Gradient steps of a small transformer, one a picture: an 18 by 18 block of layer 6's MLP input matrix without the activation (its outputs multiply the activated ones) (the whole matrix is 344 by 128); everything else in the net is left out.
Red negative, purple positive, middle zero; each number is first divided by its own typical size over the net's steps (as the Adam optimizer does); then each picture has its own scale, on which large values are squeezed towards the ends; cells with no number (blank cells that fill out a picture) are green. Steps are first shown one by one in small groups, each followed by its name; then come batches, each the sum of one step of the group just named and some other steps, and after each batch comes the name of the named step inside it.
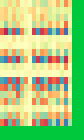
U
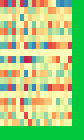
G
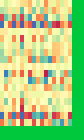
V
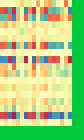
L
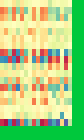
U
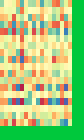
G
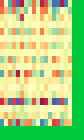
L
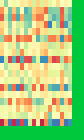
V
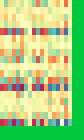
U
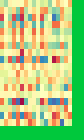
V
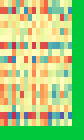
L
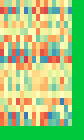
L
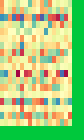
V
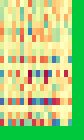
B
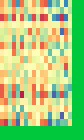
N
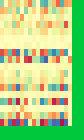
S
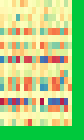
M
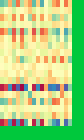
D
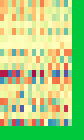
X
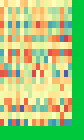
X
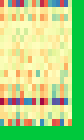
N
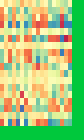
N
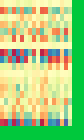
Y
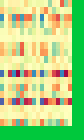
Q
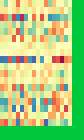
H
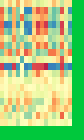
H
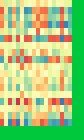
Y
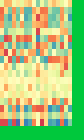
Y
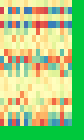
Y
